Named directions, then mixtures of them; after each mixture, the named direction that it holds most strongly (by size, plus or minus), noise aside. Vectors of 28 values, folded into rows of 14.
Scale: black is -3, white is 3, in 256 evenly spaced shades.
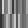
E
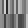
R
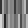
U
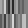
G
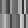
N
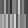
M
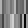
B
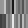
G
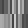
M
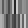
E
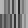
M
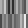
G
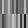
B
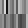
R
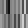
N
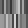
M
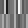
R
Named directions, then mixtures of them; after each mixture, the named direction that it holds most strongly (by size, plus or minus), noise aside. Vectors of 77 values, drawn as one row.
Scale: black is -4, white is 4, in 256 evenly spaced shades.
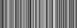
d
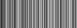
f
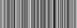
d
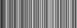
f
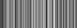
d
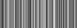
d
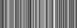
d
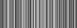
d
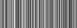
d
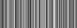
d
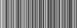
f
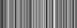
d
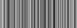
d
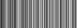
f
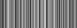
d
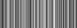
d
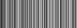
f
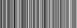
f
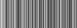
f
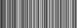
f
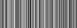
d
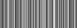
d
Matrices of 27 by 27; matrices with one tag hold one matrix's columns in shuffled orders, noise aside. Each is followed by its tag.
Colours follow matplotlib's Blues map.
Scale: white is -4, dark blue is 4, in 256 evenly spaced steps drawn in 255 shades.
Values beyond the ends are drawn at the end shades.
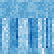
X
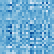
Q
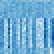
X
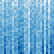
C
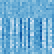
X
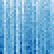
C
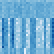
X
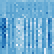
X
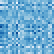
Q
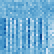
X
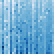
C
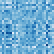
Q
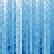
C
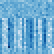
X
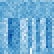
X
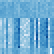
X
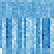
X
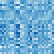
Q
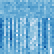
X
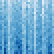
C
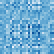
Q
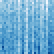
C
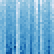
C
